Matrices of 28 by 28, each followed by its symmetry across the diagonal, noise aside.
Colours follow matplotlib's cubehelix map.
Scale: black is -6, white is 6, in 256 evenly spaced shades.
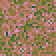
symmetric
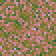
symmetric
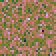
neither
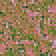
antisymmetric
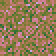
symmetric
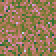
neither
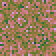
symmetric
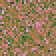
antisymmetric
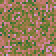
symmetric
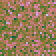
antisymmetric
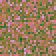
neither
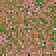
antisymmetric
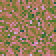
antisymmetric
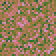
symmetric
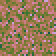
antisymmetric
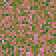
neither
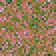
antisymmetric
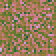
antisymmetric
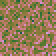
symmetric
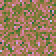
neither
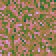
antisymmetric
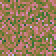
neither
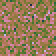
neither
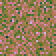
neither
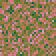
symmetric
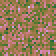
antisymmetric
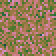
neither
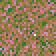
symmetric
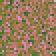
neither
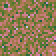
symmetric
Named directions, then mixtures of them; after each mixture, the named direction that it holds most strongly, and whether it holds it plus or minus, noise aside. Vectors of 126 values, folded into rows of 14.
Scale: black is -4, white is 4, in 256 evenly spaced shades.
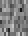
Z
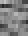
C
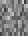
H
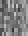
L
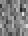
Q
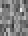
Z, minus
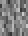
Q, plus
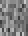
Z, plus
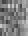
L, plus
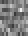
Z, minus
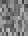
H, minus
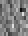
Q, plus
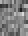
C, plus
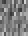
H, minus
